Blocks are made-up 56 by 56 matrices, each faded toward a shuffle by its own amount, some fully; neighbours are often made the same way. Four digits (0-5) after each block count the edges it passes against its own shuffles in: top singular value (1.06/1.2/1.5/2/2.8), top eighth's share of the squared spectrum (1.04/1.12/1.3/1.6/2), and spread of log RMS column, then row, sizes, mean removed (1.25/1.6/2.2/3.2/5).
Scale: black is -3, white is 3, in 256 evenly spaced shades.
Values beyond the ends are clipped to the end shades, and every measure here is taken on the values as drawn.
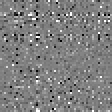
4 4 2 2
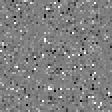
2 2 0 0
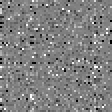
3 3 1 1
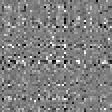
4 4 3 3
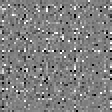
3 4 2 2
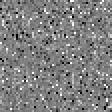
2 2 0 0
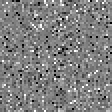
2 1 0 0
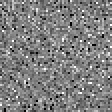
1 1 0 0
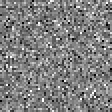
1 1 0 0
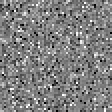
0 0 0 0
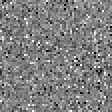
2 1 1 0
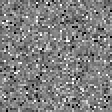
1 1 1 0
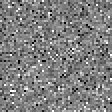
0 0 0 0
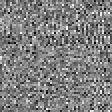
3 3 2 1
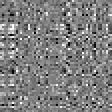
4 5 3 3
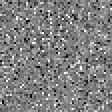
0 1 0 0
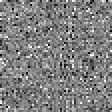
3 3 2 1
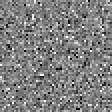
3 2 1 1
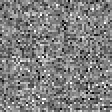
3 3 1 1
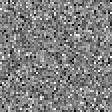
0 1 0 0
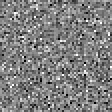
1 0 0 0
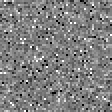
1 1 0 0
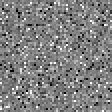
1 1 0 1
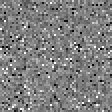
1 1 0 0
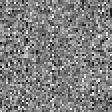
1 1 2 0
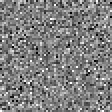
2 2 0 0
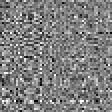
4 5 3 3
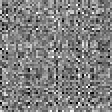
4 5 3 2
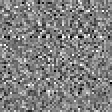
3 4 1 2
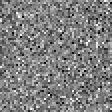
0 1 0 0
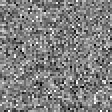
3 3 1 0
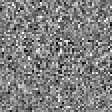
3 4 2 1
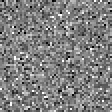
1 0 0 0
